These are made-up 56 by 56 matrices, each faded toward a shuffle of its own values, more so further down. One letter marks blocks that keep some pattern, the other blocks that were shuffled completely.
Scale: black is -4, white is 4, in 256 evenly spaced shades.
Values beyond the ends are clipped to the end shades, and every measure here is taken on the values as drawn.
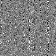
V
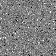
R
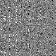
V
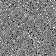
R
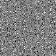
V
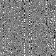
V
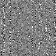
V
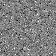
R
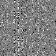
V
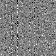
V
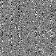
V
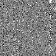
V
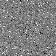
R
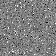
R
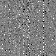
V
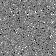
R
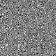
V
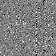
V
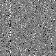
V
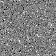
R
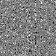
V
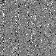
V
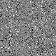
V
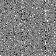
V
